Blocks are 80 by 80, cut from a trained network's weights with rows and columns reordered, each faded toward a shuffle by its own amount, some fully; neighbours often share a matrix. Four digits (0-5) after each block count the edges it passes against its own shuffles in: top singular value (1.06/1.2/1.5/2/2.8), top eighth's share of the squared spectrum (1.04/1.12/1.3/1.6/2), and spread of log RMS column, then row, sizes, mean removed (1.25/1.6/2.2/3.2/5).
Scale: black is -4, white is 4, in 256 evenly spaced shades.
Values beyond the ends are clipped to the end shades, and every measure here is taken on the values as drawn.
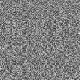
4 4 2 1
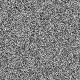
0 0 0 0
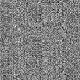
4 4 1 1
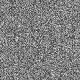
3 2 0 0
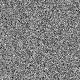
0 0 0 0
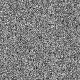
2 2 0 0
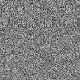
3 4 1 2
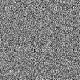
3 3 1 1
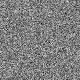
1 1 0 0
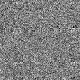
3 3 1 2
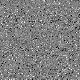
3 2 0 2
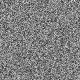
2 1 0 0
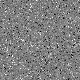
0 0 0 0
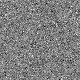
1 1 0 0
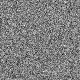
0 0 0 0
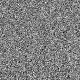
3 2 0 1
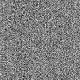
3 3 0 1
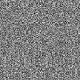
4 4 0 2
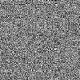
4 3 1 2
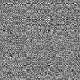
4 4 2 3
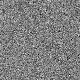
2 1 0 0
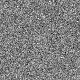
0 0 0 0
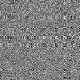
4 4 2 3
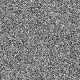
2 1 0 0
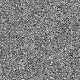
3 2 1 0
